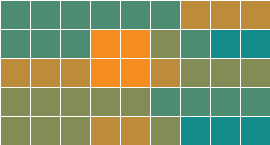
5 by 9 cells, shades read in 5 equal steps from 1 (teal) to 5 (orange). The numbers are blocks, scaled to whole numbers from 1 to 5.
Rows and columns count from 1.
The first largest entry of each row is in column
7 4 4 1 4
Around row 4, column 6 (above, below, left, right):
4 3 3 2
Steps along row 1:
same same same same same up same same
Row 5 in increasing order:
1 1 1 3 3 3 3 4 4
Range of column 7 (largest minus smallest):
3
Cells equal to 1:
5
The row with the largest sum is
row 3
